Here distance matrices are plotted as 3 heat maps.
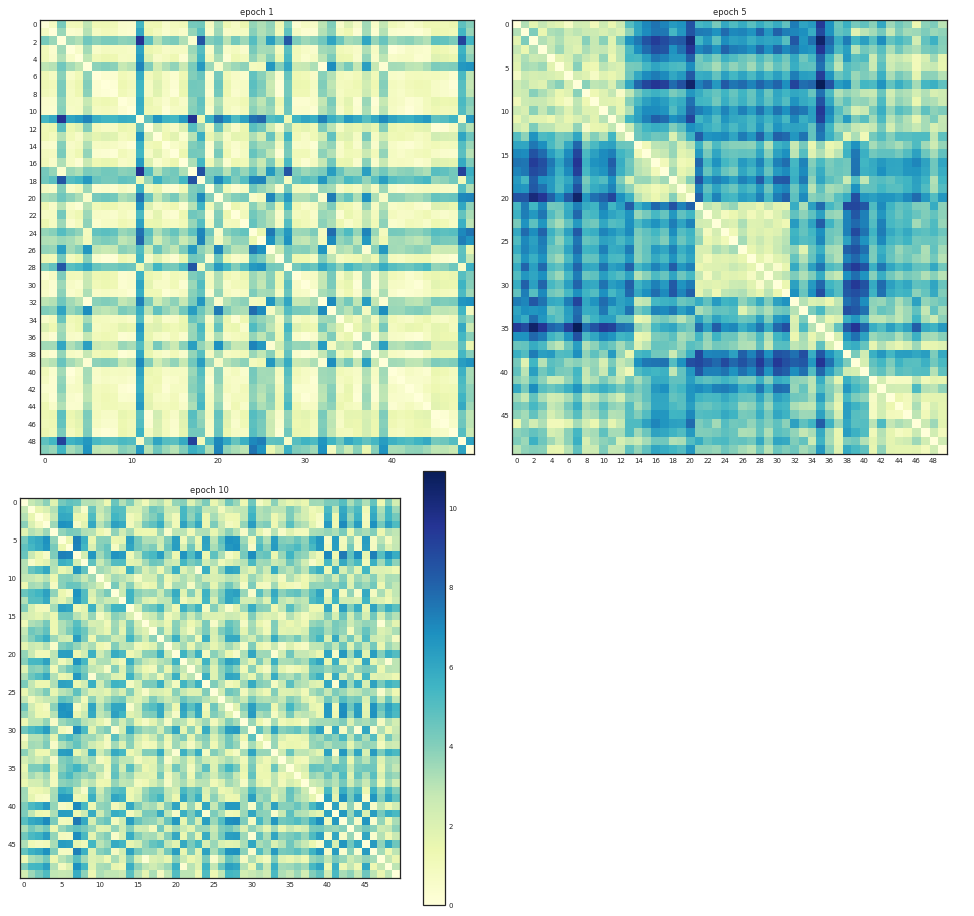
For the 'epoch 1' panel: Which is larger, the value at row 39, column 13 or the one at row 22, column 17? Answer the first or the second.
the second
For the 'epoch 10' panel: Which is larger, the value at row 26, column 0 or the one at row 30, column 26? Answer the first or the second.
the second
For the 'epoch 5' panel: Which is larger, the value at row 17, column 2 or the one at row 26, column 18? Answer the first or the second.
the first
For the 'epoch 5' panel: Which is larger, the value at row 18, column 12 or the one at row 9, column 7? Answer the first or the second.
the first
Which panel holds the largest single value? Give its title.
epoch 5
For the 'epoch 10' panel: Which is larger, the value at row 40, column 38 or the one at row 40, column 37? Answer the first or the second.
the first
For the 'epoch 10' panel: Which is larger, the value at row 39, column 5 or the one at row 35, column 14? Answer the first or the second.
the first
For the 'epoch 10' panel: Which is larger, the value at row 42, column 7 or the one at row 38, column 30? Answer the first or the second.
the first
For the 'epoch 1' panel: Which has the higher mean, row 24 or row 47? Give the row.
24
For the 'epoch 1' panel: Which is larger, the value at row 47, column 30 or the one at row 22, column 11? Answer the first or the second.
the second
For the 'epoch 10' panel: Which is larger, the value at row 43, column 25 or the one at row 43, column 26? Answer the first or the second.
the second
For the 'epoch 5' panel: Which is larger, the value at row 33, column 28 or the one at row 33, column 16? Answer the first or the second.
the second
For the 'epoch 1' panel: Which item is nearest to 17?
2
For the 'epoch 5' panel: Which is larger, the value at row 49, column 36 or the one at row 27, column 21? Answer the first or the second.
the first
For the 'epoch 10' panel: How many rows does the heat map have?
50
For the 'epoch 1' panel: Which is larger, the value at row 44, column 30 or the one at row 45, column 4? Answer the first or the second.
the second
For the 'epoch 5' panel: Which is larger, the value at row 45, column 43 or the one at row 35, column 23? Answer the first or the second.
the second
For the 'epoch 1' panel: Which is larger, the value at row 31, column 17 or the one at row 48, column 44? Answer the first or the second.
the second
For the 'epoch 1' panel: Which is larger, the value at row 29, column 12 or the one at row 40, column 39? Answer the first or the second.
the second
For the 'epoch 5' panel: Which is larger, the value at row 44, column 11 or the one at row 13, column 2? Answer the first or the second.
the second
